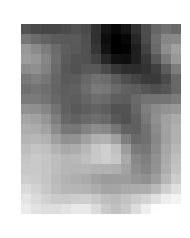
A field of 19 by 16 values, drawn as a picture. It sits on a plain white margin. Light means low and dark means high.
There are no regular stripes. No lone cell stands out from its neighbours. The top middle is the ninth with the highest average. The bottom left is the smoothest part. The field climbs toward the top.
